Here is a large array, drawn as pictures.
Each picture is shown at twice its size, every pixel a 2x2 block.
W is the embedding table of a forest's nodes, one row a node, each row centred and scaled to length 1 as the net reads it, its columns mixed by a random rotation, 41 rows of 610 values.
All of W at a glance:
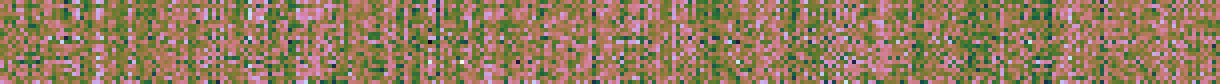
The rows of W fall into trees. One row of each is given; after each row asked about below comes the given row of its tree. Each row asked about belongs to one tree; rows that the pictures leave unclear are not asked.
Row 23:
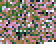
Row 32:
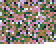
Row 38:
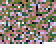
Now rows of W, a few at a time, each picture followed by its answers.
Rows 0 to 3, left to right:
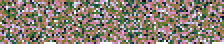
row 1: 32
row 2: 23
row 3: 38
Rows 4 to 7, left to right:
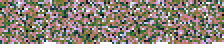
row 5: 32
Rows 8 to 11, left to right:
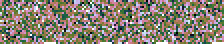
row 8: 32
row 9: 32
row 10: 38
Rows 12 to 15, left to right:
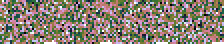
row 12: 38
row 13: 23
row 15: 38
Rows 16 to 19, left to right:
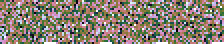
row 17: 23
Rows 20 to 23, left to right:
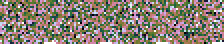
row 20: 38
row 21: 38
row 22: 32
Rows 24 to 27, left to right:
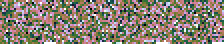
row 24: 32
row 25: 23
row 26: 38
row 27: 23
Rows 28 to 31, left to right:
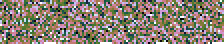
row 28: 32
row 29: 32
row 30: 23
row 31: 23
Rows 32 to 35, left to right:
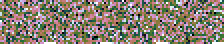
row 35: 23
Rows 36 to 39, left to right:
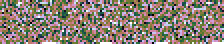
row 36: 32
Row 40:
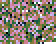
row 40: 32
